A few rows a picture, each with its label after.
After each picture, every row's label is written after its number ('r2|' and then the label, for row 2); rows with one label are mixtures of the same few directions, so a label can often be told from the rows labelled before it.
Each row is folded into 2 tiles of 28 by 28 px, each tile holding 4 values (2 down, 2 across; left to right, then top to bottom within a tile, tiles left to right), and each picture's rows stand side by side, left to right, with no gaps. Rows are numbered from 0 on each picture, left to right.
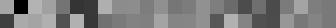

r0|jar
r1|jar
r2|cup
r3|cup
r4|cup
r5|jar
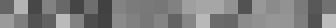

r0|jar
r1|cup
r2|cup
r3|cup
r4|jar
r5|cup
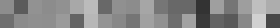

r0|jar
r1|jar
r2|jar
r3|jar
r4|cup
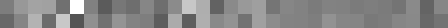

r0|cup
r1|jar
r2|cup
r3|jar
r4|jar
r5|cup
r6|cup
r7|jar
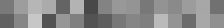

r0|cup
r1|jar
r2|cup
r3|jar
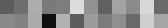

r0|cup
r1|jar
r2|jar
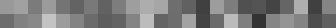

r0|cup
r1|cup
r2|cup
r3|jar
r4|cup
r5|jar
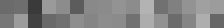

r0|jar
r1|jar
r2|jar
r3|cup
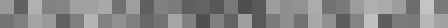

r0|jar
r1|cup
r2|jar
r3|cup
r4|jar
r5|jar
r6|cup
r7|jar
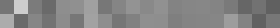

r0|jar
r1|jar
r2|cup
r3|cup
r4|cup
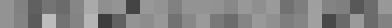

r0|cup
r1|cup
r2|jar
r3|cup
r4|cup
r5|cup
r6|jar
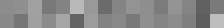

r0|jar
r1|jar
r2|jar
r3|cup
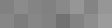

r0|jar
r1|cup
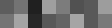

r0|jar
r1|jar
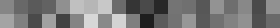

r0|cup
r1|cup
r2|cup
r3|jar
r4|jar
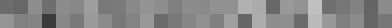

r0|cup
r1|jar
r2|cup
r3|cup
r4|jar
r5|jar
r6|jar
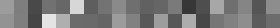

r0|cup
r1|jar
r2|cup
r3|jar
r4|jar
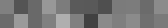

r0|jar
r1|cup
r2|jar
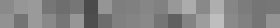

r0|jar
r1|jar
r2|cup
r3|cup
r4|cup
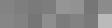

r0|cup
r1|cup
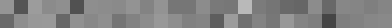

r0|jar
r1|jar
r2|cup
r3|cup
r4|jar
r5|cup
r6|cup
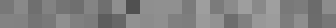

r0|jar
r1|cup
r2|jar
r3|jar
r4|cup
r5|jar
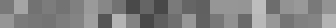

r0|jar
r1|cup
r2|cup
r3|jar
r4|jar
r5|cup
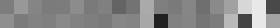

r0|jar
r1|jar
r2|cup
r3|jar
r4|jar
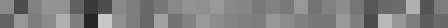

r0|jar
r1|cup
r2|cup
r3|cup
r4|cup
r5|jar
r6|cup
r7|jar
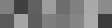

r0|jar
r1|cup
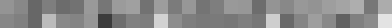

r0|cup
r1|cup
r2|cup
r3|jar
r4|cup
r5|cup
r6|cup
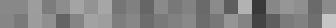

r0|jar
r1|cup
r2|jar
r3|jar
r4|jar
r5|cup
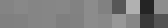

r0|cup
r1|jar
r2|jar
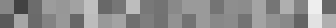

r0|jar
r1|jar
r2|jar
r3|jar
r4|jar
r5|jar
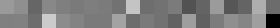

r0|cup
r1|cup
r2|jar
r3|jar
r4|cup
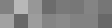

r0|jar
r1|cup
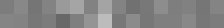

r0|jar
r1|cup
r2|jar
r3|jar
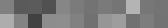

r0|cup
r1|cup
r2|jar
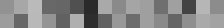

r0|jar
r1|jar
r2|jar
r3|jar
